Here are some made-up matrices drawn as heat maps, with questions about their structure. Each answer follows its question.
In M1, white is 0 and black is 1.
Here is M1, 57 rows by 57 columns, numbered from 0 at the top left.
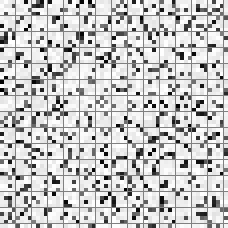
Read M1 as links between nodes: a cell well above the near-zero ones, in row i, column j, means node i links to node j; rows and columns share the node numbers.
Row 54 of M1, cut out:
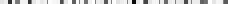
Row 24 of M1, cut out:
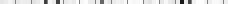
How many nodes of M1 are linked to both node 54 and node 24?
0
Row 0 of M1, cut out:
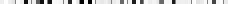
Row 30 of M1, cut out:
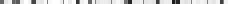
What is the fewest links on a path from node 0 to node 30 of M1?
1
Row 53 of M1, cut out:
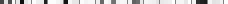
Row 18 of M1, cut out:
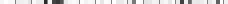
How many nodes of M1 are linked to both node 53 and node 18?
2
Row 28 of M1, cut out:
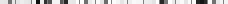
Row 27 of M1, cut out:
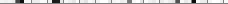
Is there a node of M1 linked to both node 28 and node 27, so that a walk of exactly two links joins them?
no
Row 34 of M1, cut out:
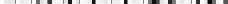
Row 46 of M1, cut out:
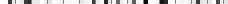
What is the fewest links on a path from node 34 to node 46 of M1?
2
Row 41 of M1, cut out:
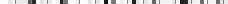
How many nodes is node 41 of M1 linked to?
12
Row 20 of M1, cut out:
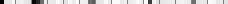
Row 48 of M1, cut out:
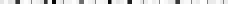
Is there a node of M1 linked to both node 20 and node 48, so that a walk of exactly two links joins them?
no
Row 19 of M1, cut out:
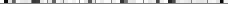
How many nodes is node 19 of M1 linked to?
12
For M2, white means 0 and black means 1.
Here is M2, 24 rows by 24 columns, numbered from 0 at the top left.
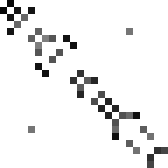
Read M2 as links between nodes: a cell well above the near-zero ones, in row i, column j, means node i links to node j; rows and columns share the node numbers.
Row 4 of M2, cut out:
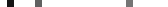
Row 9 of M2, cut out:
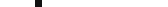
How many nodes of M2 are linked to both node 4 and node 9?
1
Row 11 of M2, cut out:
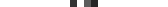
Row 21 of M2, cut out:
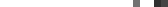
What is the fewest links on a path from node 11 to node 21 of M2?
6
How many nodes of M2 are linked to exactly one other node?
9
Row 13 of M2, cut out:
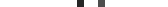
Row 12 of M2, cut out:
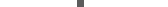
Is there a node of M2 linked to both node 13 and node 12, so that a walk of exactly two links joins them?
yes
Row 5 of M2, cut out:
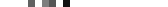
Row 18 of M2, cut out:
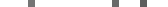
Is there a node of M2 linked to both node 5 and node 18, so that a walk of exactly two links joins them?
yes
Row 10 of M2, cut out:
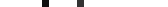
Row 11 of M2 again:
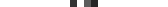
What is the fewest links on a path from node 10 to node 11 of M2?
1
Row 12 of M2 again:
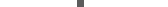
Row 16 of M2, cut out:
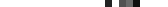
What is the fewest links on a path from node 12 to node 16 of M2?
5
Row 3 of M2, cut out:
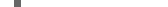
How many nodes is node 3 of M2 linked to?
1
